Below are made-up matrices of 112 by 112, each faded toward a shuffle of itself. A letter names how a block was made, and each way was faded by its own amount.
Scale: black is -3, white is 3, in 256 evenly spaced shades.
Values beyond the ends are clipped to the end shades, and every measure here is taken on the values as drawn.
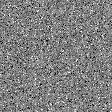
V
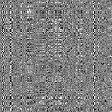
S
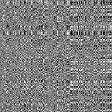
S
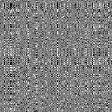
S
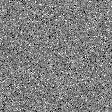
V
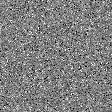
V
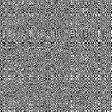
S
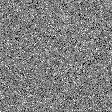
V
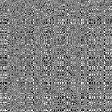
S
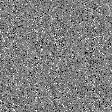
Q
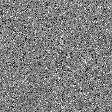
Q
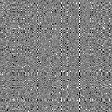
S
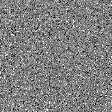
Q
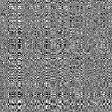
S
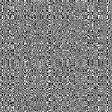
S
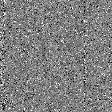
Q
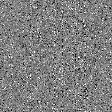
Q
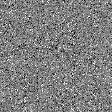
Q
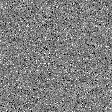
V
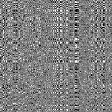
S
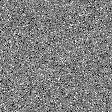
V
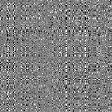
S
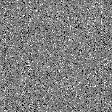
Q
